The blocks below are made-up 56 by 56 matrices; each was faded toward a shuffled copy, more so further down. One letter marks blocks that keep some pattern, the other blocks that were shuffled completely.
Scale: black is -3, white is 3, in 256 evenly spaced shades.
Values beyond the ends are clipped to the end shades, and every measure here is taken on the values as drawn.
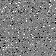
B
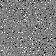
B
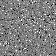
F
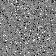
F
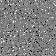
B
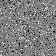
F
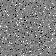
F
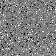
B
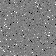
F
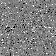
B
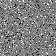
F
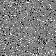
B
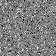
F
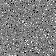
F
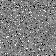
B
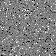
F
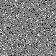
B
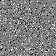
B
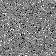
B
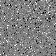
B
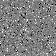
F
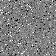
F
